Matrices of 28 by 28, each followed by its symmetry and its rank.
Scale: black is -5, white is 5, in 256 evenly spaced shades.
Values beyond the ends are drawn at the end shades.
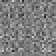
neither, rank five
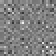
symmetric, rank three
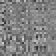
neither, rank five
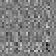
neither, rank three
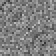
symmetric, full rank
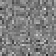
neither, rank five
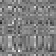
neither, rank three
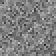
symmetric, full rank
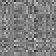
neither, rank three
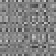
neither, rank three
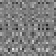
neither, rank three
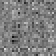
neither, rank five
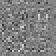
neither, rank five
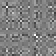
symmetric, rank three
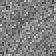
symmetric, full rank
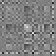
symmetric, rank three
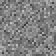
symmetric, full rank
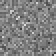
symmetric, full rank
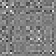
symmetric, rank three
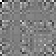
symmetric, rank three
